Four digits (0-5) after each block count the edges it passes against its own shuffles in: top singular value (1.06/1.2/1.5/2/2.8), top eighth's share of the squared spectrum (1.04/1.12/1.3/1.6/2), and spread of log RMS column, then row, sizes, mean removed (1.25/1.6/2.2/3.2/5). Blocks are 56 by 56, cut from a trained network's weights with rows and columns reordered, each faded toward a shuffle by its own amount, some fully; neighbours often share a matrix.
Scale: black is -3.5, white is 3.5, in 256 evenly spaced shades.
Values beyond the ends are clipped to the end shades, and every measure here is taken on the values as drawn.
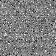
2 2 1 0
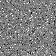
0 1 0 0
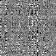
3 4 3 1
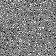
0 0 0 0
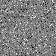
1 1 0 0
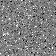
0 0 0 0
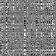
3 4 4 1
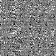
3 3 2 1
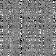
3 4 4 1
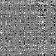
3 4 3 1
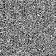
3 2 1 0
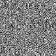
3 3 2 0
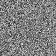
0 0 0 0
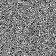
0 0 0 0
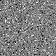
0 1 0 0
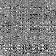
3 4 0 3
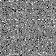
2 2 0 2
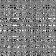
3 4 1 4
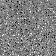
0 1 0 0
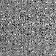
2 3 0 2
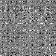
3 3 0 3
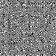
2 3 0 2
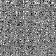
2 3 0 2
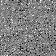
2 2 0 1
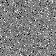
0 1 0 1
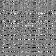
3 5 1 4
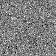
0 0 0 0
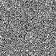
2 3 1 1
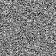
2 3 0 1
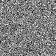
1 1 0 0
